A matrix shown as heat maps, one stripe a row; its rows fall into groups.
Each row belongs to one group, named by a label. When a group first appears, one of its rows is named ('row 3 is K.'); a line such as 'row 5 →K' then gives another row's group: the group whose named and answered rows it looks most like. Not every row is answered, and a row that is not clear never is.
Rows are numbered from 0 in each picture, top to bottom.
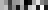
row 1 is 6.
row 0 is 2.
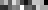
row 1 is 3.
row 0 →2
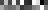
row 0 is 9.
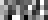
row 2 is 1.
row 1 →1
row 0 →6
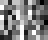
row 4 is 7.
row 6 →9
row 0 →9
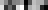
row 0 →2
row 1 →7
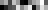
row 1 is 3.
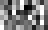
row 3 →1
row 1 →2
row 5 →7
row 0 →9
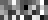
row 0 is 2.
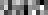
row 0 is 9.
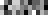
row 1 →7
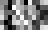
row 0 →1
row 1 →9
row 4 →3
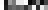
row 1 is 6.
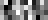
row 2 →7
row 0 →1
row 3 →1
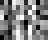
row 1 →9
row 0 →9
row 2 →1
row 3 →7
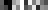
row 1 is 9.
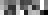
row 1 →1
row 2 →7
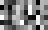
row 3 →2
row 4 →3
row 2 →1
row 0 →1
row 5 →1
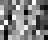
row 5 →7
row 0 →9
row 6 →3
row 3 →9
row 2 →2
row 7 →7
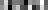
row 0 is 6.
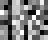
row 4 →3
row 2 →2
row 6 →9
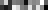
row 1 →3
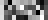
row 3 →6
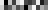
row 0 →7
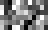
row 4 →2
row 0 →3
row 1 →2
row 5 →2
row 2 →7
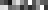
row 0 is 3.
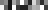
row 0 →9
